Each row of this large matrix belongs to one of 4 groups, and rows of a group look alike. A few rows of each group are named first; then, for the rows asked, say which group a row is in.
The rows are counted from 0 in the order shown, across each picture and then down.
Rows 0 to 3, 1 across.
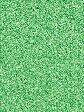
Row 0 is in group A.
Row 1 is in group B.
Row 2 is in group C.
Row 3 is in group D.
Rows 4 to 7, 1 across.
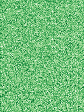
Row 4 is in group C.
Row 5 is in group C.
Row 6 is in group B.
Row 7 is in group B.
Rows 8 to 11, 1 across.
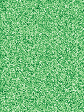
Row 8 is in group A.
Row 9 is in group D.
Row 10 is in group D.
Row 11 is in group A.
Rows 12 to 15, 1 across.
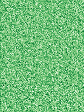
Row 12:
D
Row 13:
B
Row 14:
D
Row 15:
B
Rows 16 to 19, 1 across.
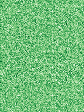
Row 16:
C
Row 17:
D
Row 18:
C
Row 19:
C
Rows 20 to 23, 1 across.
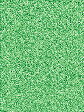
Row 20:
B
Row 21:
B
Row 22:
D
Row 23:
C
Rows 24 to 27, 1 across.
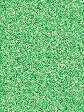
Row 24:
A
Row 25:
D
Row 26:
C
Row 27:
A
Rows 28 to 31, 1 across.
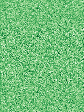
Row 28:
A
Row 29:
A
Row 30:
B
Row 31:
A
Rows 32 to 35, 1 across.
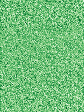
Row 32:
D
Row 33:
C
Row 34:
C
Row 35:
B
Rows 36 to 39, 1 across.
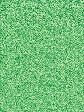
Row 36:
A
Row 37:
C
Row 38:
C
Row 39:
C
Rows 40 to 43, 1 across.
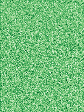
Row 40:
B
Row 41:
D
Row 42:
B
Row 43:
B
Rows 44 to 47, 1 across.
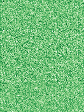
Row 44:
B
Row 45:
B
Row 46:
C
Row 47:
C
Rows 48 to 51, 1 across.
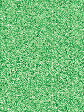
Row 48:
C
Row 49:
A
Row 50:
D
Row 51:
C
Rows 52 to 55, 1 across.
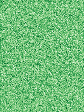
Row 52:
C
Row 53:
B
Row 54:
A
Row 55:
B
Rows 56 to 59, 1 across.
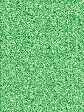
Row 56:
D
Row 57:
D
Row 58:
B
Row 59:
B
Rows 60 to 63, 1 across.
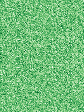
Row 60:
D
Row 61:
C
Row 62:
C
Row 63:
A
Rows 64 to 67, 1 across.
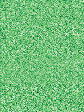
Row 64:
A
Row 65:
A
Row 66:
C
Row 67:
A
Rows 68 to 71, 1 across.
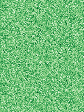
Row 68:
A
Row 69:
A
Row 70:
D
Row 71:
A
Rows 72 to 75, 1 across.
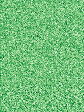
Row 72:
C
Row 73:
A
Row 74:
B
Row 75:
D
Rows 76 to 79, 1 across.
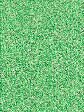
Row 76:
B
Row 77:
B
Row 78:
D
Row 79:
C
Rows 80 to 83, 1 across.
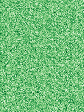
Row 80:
D
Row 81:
C
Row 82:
C
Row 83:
A
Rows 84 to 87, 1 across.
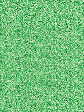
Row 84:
B
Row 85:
C
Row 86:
C
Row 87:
C
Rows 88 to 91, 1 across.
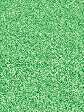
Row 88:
A
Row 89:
D
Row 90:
D
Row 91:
A
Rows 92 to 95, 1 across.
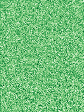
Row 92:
A
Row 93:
C
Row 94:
A
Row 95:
B
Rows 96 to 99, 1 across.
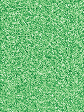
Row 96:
D
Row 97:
D
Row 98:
C
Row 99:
C
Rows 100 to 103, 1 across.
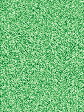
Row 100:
A
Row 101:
D
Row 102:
A
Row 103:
B
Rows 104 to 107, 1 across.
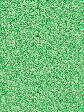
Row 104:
A
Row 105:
A
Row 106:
C
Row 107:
A
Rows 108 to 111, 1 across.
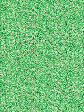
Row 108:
A
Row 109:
A
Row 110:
C
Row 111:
A
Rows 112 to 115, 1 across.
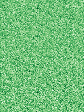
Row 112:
A
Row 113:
A
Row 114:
B
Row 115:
A
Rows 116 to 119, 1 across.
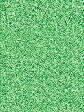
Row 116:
A
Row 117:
C
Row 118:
A
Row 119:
A
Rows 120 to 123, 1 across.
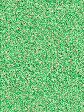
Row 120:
C
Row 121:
B
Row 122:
D
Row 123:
B
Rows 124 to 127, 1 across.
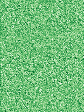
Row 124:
D
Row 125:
C
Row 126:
B
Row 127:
D
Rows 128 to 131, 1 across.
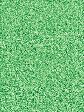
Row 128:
B
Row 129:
C
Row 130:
D
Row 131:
A
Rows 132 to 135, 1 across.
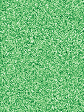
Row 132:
A
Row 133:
B
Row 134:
A
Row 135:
D
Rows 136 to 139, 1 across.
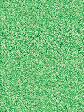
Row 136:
A
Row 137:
A
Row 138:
C
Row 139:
D
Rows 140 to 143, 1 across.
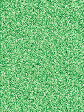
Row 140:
A
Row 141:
B
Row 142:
A
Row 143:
B
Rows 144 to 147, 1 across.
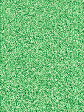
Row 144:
B
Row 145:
B
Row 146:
C
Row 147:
D
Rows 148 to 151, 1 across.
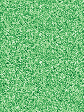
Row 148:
D
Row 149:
D
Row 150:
D
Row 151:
A
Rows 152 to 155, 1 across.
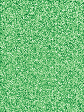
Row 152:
B
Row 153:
C
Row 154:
C
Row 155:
D
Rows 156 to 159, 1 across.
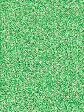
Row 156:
A
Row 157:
B
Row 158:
D
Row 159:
A
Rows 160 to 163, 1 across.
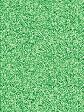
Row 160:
D
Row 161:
B
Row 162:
B
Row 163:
B
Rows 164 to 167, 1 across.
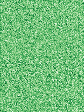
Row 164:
B
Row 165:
B
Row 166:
D
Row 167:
C
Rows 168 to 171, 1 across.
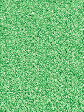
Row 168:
C
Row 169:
A
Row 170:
A
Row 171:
D
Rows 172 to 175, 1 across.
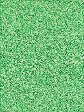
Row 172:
B
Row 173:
C
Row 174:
A
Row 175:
B
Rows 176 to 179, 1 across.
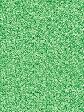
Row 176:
C
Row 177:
A
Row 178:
A
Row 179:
A
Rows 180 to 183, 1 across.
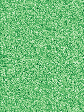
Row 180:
A
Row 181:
C
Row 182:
A
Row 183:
D
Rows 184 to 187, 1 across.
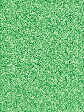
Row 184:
C
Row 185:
B
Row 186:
A
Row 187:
C
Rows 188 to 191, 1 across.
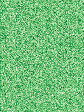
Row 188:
D
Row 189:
A
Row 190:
B
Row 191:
C
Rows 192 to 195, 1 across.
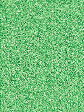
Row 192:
C
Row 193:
A
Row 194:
D
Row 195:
B
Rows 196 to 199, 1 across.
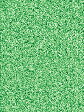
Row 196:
A
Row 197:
B
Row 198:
B
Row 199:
D
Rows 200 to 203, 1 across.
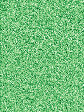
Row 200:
A
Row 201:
B
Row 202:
C
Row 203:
B
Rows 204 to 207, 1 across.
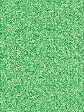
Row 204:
C
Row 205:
C
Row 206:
B
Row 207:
C
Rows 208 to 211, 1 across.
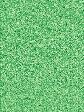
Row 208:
A
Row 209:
C
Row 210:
B
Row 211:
B
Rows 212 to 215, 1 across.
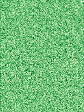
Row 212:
A
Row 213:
A
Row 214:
B
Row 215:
B
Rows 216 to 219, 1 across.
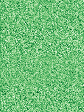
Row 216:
D
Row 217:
B
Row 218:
D
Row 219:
A
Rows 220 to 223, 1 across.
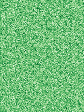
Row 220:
A
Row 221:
C
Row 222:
A
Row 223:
D
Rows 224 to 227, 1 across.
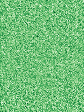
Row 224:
D
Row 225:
A
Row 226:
C
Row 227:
D
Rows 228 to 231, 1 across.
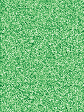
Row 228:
D
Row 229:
B
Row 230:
C
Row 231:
B
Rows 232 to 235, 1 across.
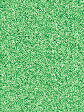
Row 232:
A
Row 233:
D
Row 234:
C
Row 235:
B
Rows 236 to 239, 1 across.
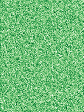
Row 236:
D
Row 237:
B
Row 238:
D
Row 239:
C
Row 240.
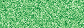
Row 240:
A
